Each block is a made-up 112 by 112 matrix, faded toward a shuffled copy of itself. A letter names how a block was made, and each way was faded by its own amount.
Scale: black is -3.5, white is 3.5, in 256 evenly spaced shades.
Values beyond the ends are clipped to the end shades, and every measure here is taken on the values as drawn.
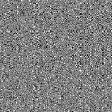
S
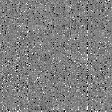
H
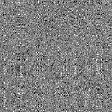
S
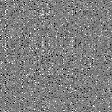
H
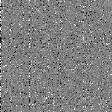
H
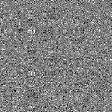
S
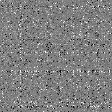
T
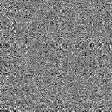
S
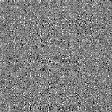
S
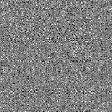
S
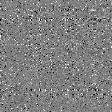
T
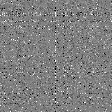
T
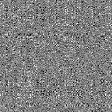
S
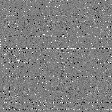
T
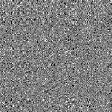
S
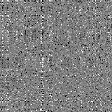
H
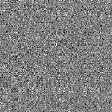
S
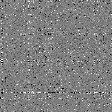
T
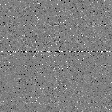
T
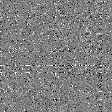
T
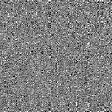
S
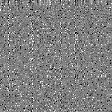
H
